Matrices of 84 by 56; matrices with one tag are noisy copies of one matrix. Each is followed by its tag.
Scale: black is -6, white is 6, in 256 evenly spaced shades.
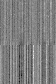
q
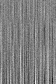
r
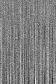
r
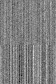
q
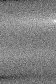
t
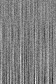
r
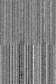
q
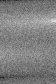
t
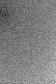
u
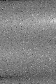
t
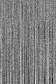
r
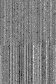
q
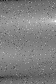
t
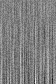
r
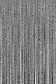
r
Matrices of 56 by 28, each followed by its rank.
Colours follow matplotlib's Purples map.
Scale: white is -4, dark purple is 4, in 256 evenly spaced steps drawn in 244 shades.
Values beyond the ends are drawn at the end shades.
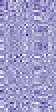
five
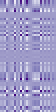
one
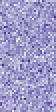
full rank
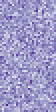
full rank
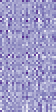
five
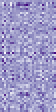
five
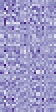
five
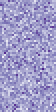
full rank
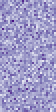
full rank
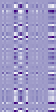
one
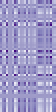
one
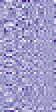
five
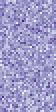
full rank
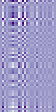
one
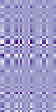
one
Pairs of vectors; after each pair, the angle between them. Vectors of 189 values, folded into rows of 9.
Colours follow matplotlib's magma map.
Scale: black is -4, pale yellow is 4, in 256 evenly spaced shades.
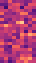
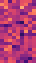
nearly opposite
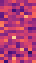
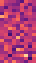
orthogonal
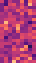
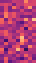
orthogonal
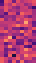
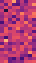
orthogonal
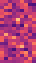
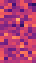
nearly parallel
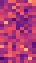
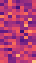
orthogonal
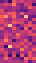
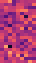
nearly opposite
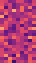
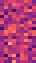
nearly opposite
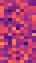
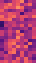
orthogonal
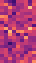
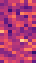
partly opposed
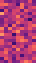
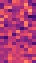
orthogonal
